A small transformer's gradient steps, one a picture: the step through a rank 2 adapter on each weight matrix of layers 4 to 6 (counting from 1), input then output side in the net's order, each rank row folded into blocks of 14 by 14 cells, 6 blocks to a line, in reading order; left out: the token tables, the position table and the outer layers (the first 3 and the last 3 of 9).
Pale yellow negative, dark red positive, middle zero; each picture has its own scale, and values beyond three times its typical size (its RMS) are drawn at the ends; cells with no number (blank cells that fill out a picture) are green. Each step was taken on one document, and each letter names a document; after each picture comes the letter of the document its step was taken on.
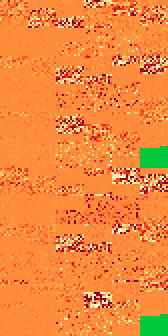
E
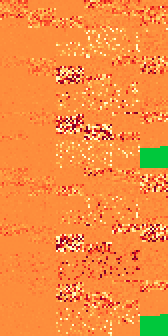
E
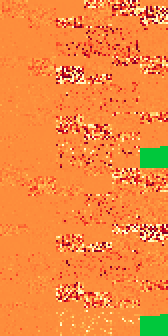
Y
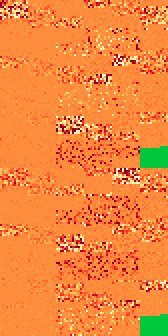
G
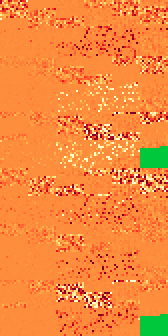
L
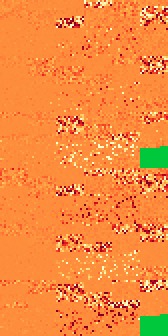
L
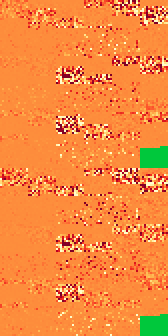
Y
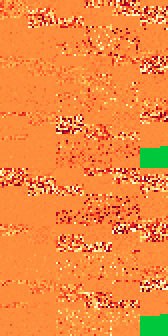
G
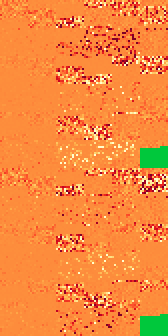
L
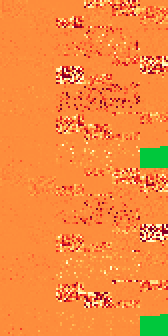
Y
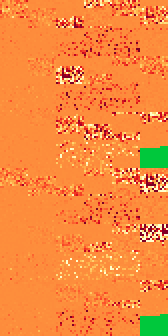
Y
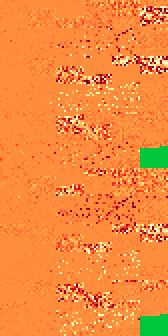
L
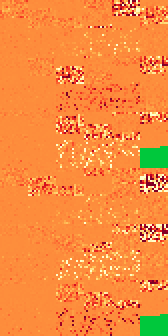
Y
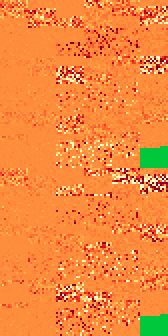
E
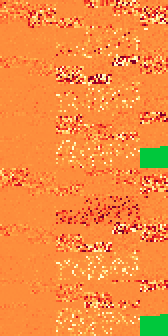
G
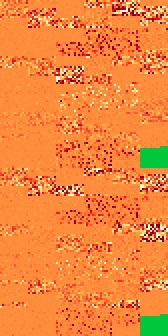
E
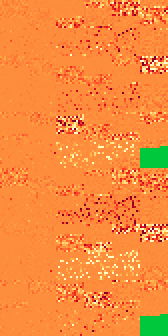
L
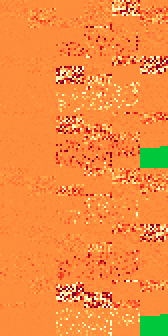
E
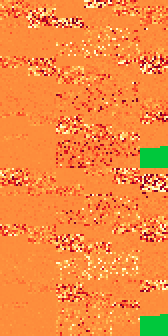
G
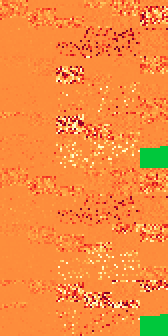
L
